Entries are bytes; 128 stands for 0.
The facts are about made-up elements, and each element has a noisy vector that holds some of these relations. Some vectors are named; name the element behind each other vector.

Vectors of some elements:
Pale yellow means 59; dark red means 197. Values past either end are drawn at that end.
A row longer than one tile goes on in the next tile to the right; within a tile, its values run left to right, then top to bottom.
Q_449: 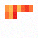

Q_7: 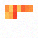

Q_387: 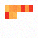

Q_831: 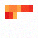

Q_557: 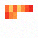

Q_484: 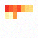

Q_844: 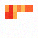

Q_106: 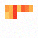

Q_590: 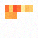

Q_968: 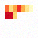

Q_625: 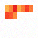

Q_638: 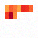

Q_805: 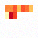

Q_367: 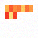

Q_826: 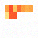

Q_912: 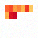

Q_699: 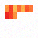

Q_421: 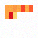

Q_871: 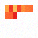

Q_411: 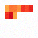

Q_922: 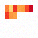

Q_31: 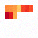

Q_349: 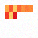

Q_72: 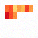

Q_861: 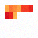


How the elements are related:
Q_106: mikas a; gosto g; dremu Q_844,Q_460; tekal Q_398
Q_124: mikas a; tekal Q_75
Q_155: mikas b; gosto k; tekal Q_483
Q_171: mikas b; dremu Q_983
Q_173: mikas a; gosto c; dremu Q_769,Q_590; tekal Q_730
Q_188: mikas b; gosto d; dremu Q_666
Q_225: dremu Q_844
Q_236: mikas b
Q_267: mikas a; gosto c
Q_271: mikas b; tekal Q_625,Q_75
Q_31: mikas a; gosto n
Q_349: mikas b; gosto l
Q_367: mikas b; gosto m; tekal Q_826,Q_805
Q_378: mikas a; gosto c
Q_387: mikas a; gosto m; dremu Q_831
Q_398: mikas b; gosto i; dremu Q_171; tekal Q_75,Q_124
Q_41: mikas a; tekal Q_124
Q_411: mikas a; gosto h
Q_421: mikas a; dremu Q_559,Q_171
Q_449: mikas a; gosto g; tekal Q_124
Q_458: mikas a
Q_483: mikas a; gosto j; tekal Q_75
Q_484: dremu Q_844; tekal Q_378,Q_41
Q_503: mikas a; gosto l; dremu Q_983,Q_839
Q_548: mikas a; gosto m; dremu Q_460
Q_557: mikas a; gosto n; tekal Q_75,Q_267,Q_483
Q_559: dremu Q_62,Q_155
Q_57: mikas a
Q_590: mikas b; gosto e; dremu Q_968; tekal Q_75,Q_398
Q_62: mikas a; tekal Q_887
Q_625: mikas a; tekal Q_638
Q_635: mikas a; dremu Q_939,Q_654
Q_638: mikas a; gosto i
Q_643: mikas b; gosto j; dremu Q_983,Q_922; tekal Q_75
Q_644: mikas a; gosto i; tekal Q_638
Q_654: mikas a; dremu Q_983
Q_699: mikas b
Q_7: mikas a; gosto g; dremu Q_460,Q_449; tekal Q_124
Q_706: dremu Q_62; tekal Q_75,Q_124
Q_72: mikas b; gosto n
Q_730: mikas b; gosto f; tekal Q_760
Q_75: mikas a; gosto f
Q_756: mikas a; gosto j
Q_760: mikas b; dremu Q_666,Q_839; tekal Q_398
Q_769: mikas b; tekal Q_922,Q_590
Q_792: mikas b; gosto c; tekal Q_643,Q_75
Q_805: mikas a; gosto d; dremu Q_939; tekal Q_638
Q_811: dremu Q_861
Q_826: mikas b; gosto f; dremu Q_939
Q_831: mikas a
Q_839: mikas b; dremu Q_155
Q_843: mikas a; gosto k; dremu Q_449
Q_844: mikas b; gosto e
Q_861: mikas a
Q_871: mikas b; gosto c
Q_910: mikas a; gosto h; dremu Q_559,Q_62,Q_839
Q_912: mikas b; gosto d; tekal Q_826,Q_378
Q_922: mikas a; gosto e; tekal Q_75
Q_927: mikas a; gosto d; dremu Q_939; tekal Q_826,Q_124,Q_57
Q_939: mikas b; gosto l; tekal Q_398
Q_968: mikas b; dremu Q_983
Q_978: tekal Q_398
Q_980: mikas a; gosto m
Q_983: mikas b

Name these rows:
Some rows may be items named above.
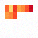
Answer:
Q_483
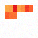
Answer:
Q_41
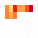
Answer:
Q_124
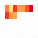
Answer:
Q_922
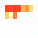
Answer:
Q_978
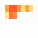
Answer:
Q_760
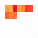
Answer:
Q_41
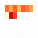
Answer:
Q_927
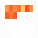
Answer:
Q_769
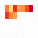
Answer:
Q_922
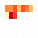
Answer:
Q_805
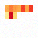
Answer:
Q_910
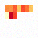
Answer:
Q_805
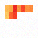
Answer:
Q_173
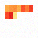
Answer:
Q_843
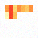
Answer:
Q_839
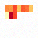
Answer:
Q_805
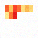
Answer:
Q_398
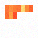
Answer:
Q_271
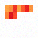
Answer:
Q_644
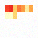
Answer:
Q_559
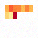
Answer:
Q_939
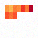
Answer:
Q_75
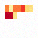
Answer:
Q_654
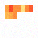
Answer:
Q_155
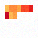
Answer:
Q_980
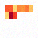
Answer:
Q_188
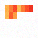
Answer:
Q_62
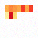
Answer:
Q_910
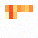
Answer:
Q_839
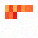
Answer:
Q_871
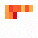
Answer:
Q_730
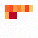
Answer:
Q_912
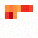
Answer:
Q_756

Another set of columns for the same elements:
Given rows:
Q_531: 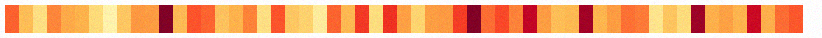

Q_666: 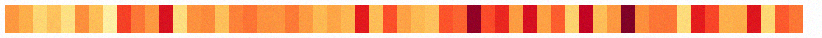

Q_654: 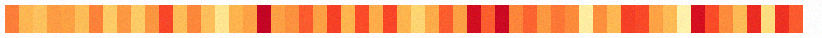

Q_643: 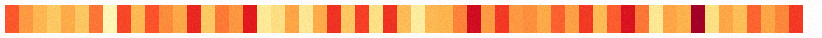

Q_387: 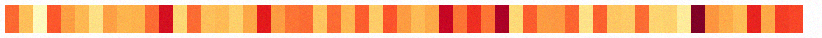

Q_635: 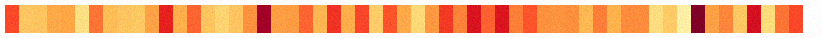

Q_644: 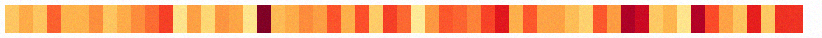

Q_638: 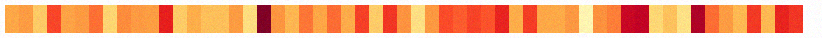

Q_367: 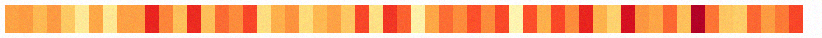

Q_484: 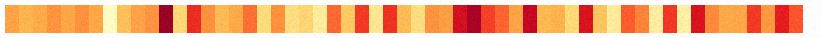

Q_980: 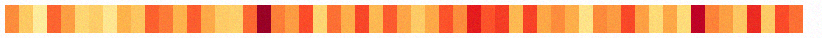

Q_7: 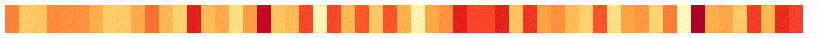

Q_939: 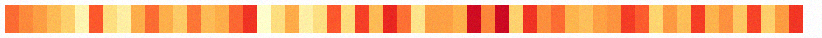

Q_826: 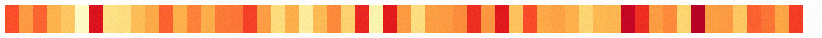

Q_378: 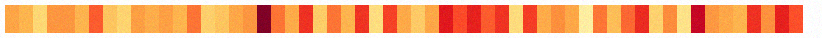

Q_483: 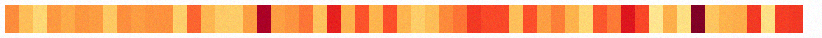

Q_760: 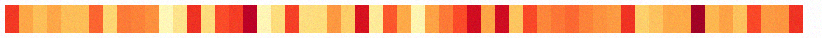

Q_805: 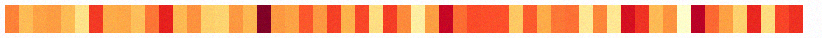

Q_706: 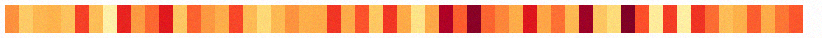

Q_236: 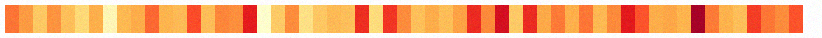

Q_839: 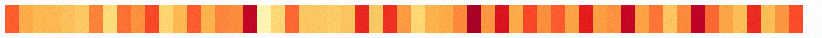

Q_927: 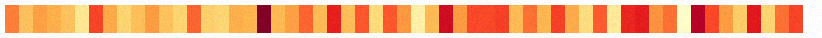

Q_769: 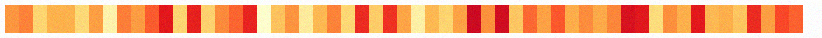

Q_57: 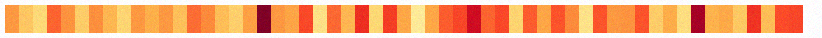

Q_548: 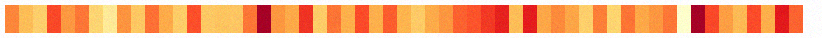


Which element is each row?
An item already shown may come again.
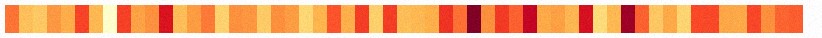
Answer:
Q_559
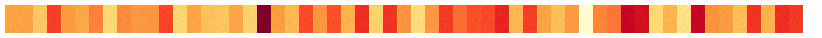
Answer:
Q_638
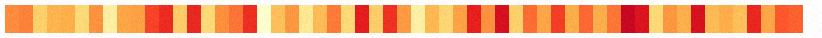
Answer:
Q_769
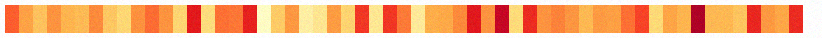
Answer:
Q_792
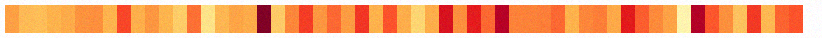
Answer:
Q_503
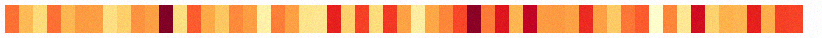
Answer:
Q_978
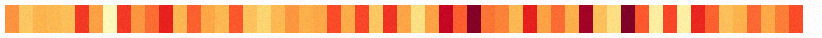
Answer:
Q_706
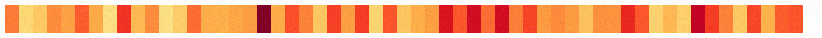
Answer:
Q_910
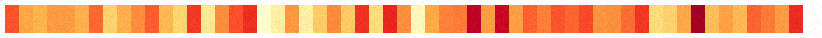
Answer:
Q_398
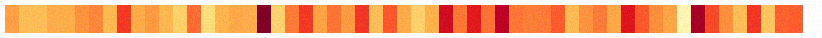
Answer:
Q_503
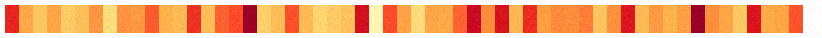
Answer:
Q_188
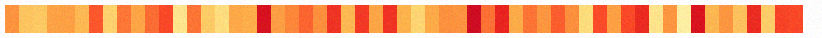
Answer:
Q_922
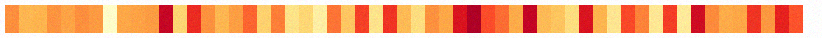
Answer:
Q_484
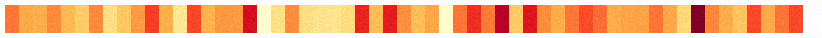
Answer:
Q_844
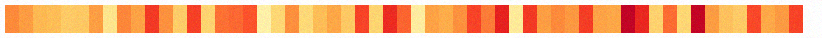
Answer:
Q_271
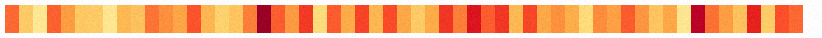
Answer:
Q_980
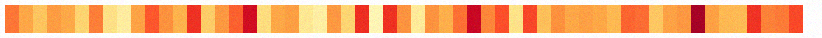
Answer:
Q_912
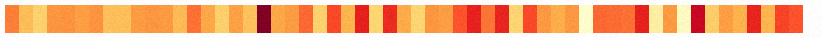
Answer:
Q_75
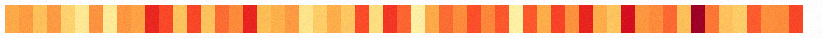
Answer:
Q_367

